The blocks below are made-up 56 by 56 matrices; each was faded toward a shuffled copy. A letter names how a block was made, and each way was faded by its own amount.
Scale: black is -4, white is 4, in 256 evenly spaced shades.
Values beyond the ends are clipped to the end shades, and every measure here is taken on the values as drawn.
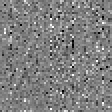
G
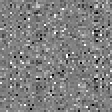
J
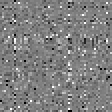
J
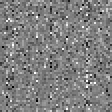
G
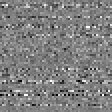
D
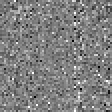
G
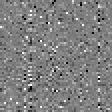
J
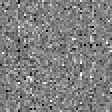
G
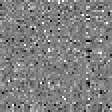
J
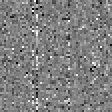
G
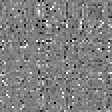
J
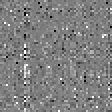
J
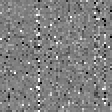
G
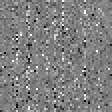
G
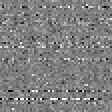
D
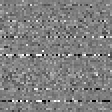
D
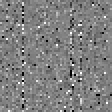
G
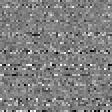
D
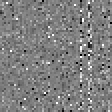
G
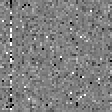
G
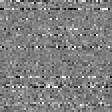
D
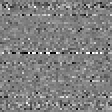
D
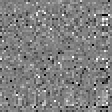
J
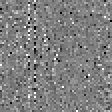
G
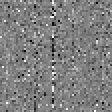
G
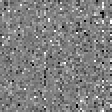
G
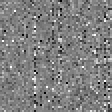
G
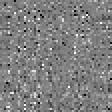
J
